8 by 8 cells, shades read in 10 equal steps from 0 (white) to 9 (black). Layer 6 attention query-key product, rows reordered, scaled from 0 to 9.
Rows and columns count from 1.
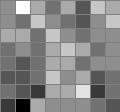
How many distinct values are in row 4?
4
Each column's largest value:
7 9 7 5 5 6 7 6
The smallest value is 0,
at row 1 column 2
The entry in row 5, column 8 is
4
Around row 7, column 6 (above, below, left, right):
3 4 3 7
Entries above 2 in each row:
6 6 7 7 8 7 7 8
